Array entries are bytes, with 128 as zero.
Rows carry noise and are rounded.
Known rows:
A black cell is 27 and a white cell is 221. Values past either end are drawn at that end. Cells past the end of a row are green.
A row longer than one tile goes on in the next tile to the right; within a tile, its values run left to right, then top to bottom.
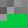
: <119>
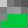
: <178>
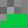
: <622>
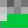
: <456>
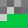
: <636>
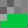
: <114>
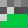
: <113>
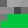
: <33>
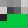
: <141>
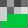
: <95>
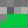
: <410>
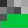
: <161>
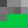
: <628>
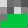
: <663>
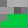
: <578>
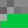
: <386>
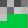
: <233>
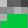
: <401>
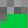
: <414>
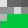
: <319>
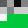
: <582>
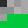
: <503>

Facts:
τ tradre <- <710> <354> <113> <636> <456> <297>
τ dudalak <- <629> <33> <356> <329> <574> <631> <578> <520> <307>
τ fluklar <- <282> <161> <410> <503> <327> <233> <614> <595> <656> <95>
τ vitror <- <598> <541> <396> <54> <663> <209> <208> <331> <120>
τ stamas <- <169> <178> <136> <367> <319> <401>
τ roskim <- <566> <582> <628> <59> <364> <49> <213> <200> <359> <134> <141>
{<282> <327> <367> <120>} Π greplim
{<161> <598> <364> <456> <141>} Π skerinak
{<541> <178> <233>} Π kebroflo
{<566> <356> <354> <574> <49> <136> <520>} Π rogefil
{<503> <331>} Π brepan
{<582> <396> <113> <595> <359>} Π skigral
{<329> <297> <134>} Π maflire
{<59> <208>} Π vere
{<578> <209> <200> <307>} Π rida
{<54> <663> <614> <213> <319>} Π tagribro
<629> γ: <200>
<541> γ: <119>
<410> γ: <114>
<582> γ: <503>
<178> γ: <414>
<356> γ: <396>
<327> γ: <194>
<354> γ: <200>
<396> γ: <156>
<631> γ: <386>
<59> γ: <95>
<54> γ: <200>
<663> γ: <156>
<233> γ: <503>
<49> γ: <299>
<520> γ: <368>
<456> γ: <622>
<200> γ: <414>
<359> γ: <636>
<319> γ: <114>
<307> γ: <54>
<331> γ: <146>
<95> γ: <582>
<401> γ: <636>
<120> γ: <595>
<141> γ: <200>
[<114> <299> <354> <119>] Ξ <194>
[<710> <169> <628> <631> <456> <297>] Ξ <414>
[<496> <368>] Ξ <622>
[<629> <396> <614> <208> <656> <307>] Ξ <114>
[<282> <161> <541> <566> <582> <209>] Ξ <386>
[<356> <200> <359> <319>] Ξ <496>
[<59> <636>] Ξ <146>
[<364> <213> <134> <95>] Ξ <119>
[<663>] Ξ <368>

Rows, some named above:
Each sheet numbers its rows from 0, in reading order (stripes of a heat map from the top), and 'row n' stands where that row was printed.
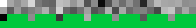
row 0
<54>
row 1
<178>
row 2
<629>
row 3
<59>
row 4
<169>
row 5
<161>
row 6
<520>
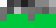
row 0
<396>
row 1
<628>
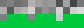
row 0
<410>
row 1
<307>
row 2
<95>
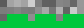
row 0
<614>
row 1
<178>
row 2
<49>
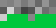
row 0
<297>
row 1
<169>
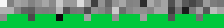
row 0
<354>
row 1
<209>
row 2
<200>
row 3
<156>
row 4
<631>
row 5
<503>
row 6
<208>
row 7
<327>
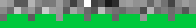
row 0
<541>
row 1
<331>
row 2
<359>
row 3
<396>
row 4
<282>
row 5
<169>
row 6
<656>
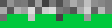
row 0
<327>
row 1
<95>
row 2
<598>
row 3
<356>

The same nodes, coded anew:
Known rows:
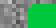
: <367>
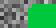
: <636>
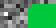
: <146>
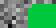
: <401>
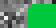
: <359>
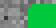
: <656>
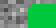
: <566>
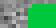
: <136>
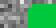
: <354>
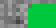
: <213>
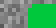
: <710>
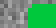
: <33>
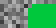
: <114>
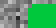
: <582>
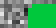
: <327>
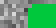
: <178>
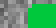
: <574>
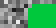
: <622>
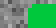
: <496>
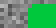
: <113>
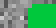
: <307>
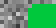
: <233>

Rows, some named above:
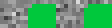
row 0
<136>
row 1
<354>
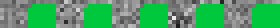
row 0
<282>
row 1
<49>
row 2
<141>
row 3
<359>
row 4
<414>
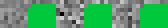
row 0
<614>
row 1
<120>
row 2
<582>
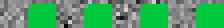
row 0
<629>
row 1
<401>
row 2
<331>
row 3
<54>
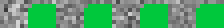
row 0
<541>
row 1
<297>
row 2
<233>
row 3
<367>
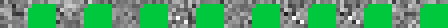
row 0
<156>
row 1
<319>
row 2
<161>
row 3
<456>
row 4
<95>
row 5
<595>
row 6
<595>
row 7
<396>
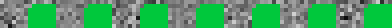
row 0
<401>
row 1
<161>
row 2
<520>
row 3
<282>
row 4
<503>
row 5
<200>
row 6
<331>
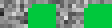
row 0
<631>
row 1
<356>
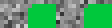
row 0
<663>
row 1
<410>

